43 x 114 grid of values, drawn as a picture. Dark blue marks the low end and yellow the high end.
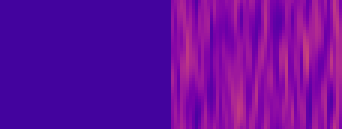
It is made of 1 by 2 panels. Panel 1,1: very low, flat. Panel 1,2: low, streaked downward.
